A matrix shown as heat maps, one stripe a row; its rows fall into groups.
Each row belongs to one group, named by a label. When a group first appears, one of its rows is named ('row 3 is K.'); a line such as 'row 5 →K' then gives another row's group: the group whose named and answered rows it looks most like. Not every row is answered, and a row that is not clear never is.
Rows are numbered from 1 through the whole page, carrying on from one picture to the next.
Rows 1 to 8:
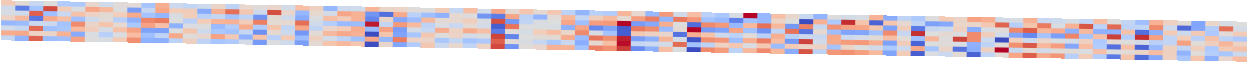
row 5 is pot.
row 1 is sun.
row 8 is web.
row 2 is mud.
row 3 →web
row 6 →web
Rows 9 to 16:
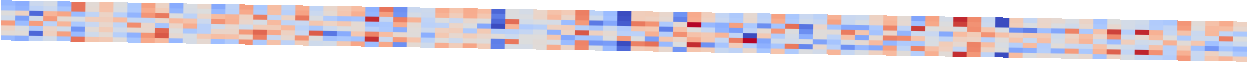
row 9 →pot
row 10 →pot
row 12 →mud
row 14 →sun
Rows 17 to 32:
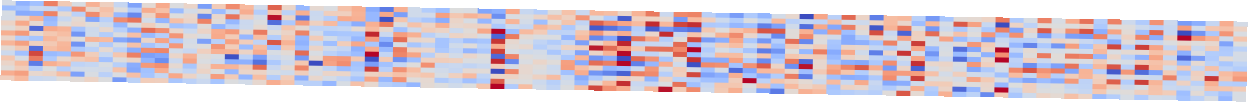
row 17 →mud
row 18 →pot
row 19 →mud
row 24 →mud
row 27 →web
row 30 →sun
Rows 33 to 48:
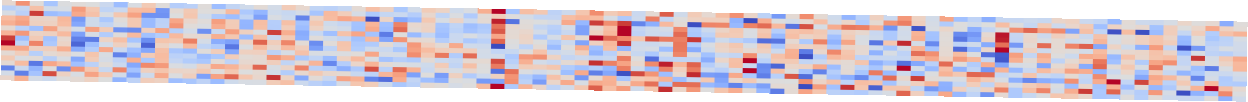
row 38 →mud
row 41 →sun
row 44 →sun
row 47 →mud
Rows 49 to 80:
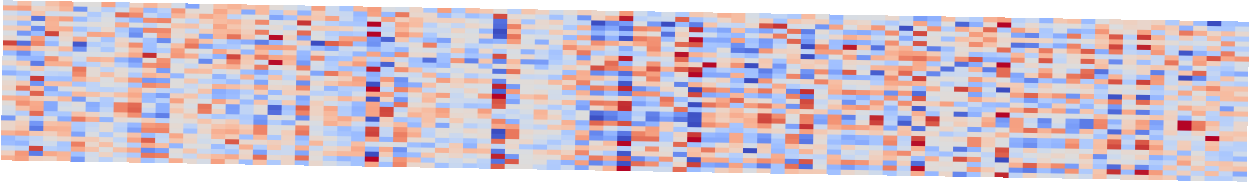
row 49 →sun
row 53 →mud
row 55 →mud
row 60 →mud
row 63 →pot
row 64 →web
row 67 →web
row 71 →web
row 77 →pot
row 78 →web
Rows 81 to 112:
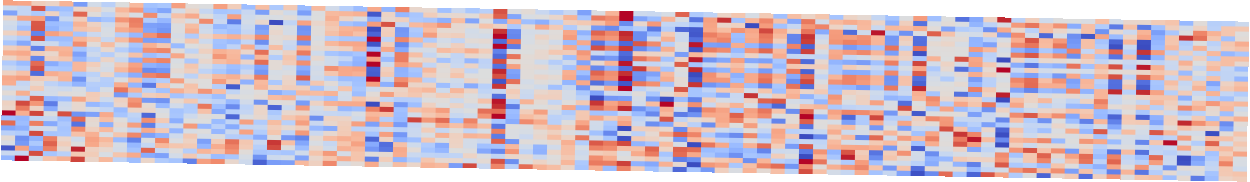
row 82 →web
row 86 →web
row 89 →pot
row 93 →web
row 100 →web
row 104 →pot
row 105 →sun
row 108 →mud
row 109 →mud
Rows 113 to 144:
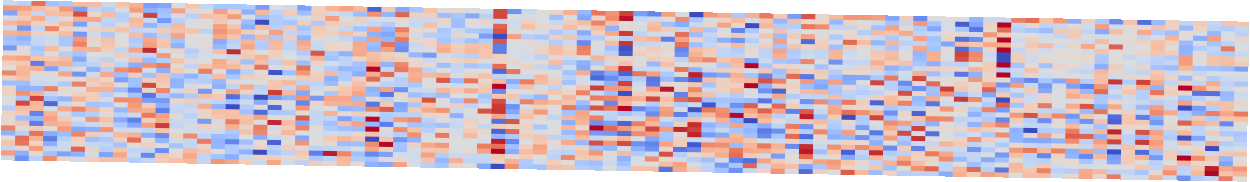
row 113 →web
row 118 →mud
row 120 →pot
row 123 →sun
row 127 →sun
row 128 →mud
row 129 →pot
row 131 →sun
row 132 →web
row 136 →mud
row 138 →sun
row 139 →web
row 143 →sun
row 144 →mud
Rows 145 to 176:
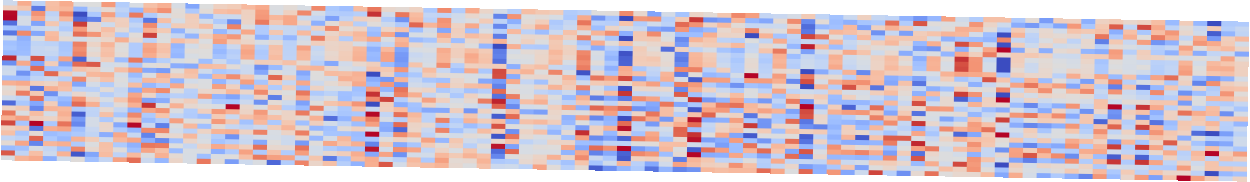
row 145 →sun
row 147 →sun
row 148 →sun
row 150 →pot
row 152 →mud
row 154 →pot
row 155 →pot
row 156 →sun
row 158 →web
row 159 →mud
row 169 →sun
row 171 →sun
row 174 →pot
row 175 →sun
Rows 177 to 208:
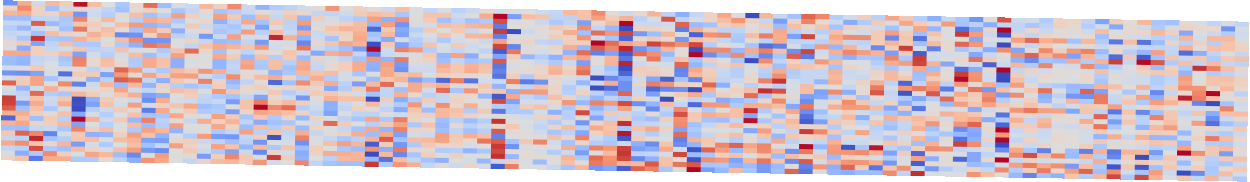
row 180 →pot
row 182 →pot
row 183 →mud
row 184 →web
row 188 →pot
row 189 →pot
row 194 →mud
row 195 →web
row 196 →sun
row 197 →sun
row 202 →pot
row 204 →web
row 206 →web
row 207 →mud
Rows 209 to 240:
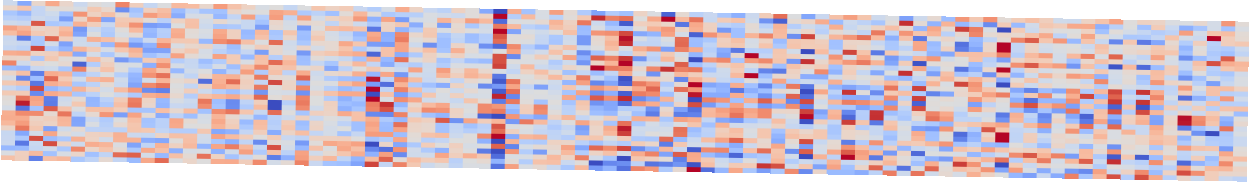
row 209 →mud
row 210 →mud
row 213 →web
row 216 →mud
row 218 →web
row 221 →sun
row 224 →mud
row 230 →mud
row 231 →sun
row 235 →mud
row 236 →web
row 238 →pot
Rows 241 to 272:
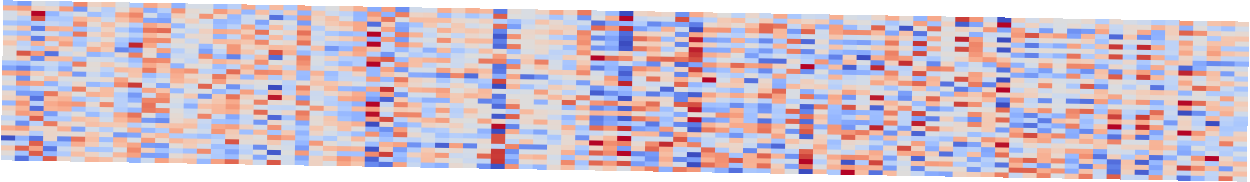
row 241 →pot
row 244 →web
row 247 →pot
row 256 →mud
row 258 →pot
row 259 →mud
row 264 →web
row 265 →mud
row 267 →mud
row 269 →web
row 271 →web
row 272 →mud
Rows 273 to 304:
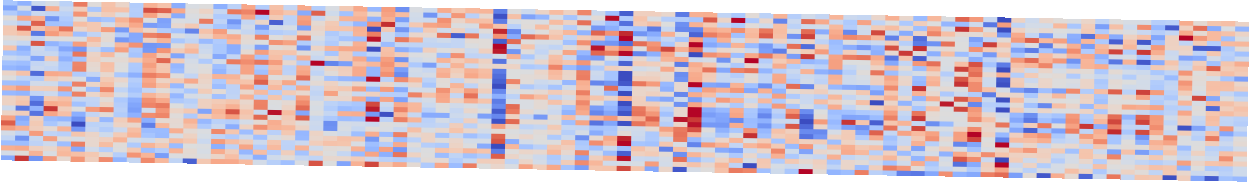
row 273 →pot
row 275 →pot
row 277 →web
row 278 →sun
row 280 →mud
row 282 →sun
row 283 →pot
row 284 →sun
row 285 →pot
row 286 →pot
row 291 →pot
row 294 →mud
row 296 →sun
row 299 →web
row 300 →mud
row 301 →pot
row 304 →sun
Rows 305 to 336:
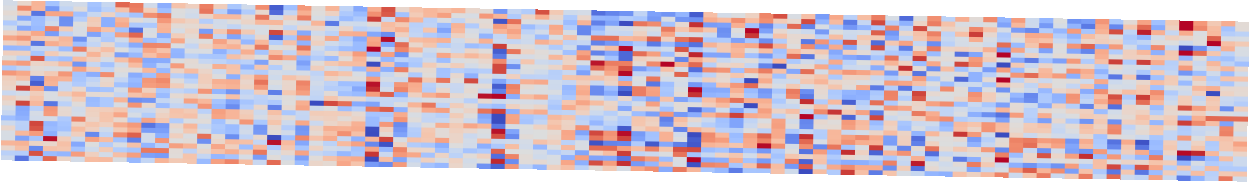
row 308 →sun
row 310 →mud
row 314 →pot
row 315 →mud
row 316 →web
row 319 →sun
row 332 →mud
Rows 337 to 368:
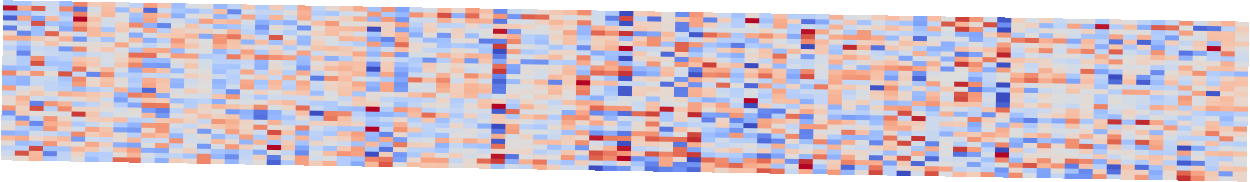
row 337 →pot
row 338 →sun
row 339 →pot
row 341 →web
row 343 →mud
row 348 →web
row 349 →web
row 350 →pot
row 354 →sun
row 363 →pot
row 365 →mud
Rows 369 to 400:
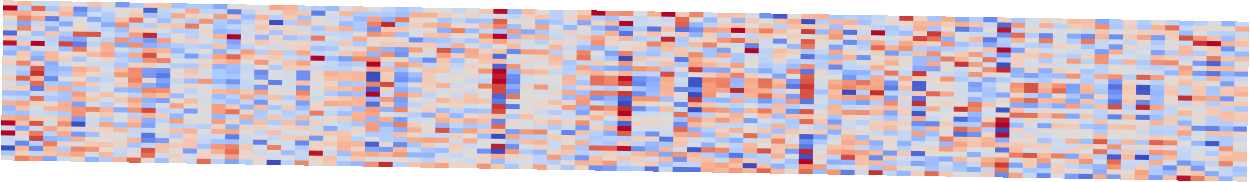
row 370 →sun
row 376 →sun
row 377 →sun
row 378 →pot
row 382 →web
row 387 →pot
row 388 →web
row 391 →pot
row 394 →mud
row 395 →sun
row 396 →web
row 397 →mud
